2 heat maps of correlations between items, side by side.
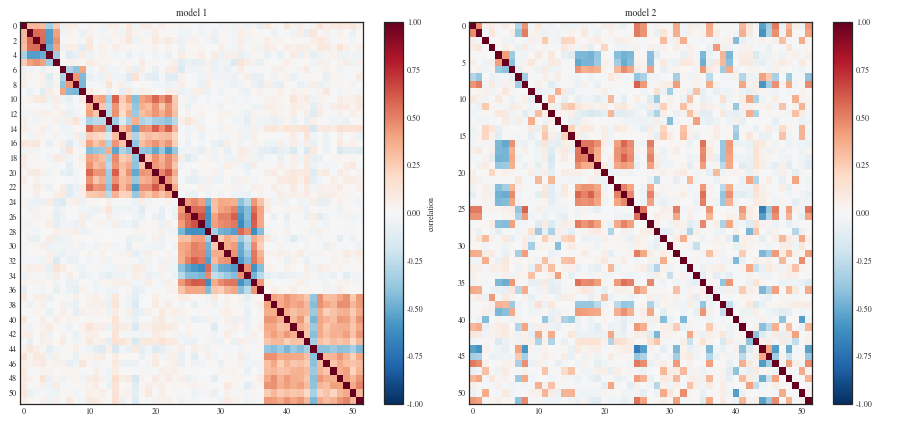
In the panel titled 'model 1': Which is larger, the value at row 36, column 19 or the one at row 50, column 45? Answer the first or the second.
the second
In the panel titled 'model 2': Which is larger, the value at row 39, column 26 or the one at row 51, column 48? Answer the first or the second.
the second
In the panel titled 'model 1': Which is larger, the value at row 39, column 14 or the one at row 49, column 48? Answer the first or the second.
the second
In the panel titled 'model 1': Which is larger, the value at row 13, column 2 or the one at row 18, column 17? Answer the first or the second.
the first
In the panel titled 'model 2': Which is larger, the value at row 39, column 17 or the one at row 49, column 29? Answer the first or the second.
the first
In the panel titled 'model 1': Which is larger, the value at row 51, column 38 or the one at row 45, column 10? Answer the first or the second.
the first
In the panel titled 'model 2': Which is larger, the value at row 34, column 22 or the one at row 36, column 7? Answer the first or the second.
the first
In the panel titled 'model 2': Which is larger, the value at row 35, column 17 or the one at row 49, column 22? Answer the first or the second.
the first
